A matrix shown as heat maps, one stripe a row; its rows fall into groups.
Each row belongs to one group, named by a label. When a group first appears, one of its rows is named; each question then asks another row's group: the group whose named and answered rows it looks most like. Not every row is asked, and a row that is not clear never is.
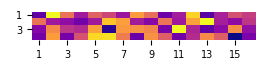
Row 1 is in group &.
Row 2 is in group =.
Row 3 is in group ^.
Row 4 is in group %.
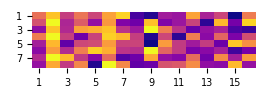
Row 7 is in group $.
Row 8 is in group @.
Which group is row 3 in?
%
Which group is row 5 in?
@
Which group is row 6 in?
%
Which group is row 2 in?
$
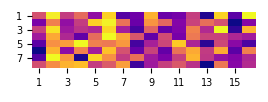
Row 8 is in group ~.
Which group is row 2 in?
%
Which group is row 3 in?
$
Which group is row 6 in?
$
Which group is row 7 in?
&
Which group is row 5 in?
~
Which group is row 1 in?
$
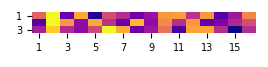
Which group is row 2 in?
&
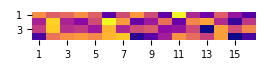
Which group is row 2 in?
=
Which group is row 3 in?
$
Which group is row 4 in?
~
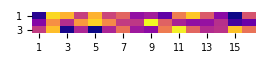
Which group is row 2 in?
%
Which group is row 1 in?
&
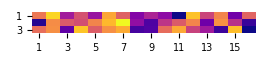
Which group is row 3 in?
@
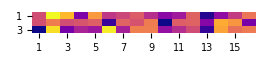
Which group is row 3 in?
$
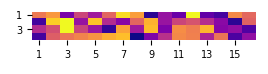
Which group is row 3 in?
^
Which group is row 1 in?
@
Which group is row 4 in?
~
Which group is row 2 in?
&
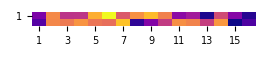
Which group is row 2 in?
~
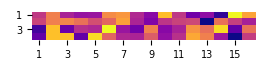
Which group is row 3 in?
$
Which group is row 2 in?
~
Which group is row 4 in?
&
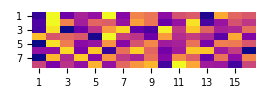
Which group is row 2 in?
&
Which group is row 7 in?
$
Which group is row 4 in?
@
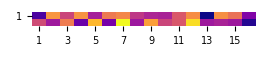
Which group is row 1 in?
~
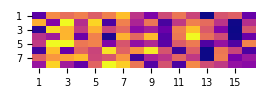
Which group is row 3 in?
&
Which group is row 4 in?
^
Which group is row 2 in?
^
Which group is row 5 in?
&
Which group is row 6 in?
%
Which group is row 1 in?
~
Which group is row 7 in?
~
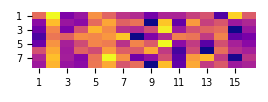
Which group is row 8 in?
=
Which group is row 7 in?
=
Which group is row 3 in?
%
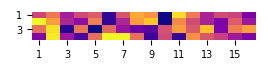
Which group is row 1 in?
^
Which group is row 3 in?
@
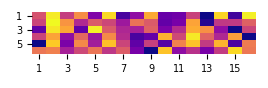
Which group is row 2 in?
&
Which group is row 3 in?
&
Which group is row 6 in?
@
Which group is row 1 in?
$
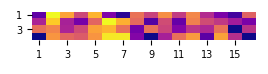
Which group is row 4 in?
~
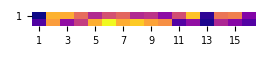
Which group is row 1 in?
~
